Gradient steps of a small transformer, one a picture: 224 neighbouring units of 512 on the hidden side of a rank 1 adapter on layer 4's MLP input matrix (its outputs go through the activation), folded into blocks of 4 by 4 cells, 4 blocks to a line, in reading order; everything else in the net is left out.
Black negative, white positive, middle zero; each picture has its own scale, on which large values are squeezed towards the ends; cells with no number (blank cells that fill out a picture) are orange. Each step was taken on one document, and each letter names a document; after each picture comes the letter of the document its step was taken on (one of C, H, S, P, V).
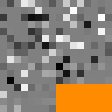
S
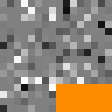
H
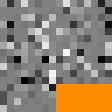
H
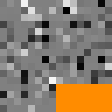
H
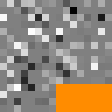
S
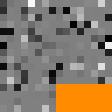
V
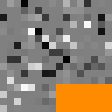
S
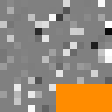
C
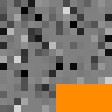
V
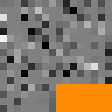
S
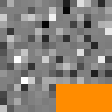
H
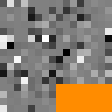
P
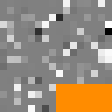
C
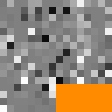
P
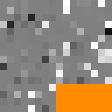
C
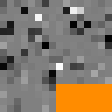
V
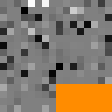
V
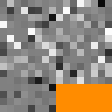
P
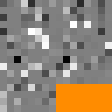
S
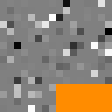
C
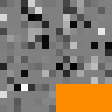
S
